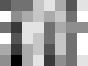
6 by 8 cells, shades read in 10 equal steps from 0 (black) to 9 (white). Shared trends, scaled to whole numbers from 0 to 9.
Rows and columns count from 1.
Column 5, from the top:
8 6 4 4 3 2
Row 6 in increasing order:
0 2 4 5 5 6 8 8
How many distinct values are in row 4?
5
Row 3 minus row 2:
-5 -3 2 1 -2 -1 1 -4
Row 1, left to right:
3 4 4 7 8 6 3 8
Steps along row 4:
down up down down up down up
